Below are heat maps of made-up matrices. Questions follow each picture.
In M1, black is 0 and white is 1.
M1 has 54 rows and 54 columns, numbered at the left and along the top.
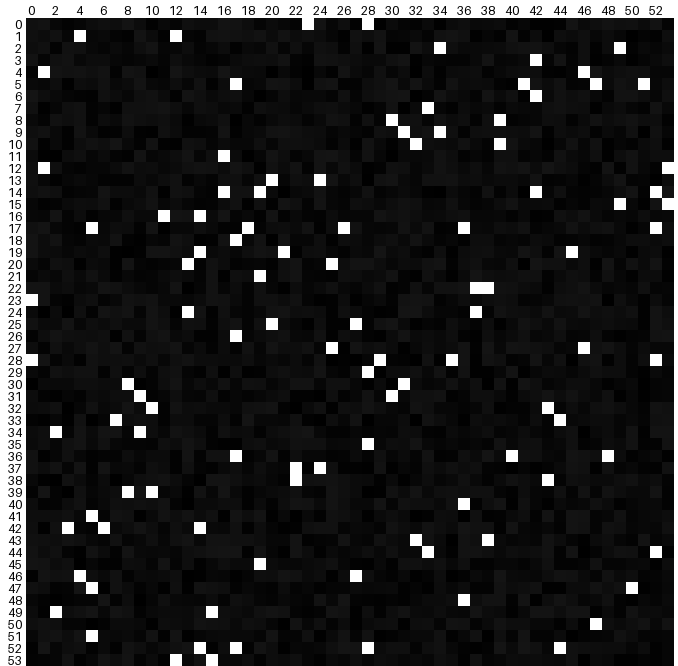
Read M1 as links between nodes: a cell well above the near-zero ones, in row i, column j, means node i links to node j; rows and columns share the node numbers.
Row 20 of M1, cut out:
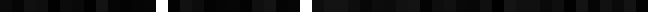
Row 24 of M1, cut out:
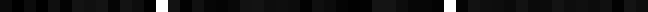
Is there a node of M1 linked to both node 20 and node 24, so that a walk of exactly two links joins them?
yes
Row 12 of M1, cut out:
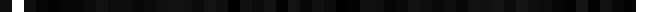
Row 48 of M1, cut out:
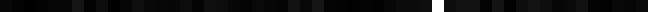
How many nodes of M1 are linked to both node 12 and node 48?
0
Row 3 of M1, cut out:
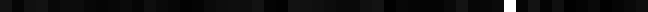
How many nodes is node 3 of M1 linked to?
1
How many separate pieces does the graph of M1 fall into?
2
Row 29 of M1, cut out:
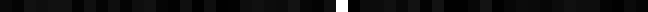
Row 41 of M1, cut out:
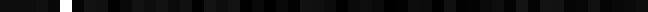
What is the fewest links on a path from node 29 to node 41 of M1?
5
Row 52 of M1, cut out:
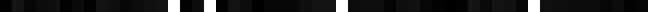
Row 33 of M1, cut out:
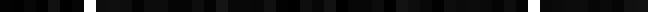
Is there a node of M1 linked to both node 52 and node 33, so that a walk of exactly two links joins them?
yes
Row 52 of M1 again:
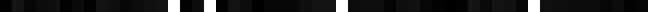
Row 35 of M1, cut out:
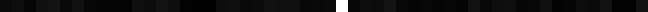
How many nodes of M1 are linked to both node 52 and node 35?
1
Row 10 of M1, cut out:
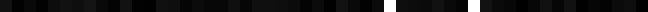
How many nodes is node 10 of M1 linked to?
2
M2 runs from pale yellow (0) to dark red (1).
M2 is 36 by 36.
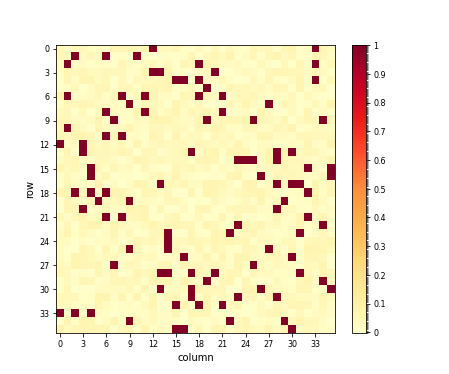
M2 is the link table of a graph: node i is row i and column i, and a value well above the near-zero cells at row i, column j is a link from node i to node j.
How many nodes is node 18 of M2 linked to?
4
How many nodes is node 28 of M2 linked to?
5
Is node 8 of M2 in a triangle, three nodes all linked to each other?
yes
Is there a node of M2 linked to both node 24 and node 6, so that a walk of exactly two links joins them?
no
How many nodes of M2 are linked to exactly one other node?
3
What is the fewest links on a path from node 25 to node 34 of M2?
2
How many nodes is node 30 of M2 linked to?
4
